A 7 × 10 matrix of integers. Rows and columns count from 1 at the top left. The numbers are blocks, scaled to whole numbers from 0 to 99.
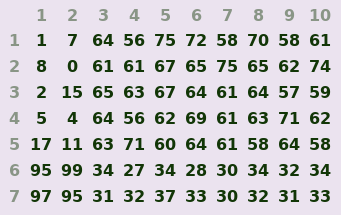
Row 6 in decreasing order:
99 95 34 34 34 34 32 30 28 27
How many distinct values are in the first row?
9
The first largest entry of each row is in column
5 7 5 9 4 2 1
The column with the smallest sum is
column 1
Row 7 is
97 95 31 32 37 33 30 32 31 33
